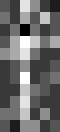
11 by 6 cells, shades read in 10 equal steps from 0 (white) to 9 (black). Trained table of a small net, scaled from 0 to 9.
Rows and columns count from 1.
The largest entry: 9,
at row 3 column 3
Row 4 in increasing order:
0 2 3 3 5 6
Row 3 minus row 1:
1 -2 8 1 0 -2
